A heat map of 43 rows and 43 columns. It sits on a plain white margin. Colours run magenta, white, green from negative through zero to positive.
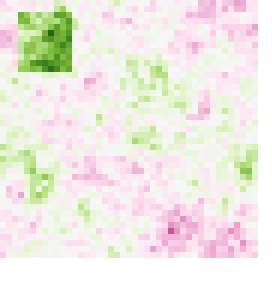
The ninth with the highest average is the top left. No row or column stands out. The texture is blotchy. Overall the values sit about 50% of the way up the scale. Values change most from cell to cell in the top left. Neither half mirrors the other. An odd patch, higher than its surroundings, sits in the top left.
